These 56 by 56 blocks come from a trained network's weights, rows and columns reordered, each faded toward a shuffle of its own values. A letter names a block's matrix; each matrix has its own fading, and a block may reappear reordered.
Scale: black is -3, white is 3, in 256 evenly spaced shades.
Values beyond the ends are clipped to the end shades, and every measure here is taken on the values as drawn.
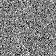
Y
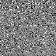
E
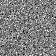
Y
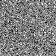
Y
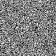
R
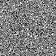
Y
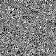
Y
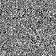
R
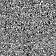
Y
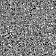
E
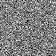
R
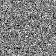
R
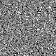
E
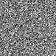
R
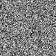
R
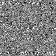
E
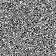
R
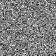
R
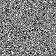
Y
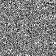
R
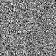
R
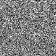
R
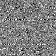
E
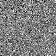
Y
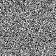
R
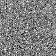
R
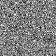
R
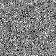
E
